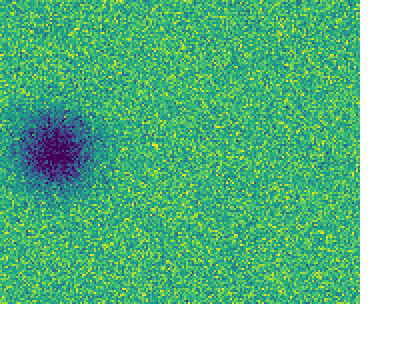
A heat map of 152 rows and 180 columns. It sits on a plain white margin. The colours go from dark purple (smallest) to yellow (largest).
Odd rows or columns: none. Stripes: none. Ninth with the lowest average: middle left. Dips: one, in the middle left.
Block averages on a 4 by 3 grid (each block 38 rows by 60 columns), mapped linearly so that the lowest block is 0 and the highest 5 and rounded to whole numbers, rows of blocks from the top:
5 5 5 / 0 5 5 / 0 5 5 / 5 5 5
